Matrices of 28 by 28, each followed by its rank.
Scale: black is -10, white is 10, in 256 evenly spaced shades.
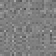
five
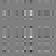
one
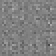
five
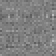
five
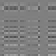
one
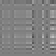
one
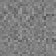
five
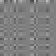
one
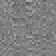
five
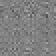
five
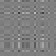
one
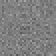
five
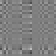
one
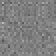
five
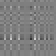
one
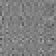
five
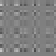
one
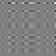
one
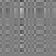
one
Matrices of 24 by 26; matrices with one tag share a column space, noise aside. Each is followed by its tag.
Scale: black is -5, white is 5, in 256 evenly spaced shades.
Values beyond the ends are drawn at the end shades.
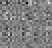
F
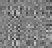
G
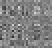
G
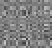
G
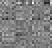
F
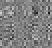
G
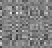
G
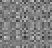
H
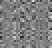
H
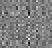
G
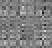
G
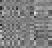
G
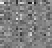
F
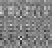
G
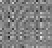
H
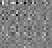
F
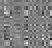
G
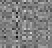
H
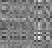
H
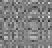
H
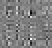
G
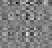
F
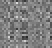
H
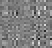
G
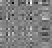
F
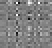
F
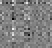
F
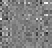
F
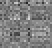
F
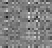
H
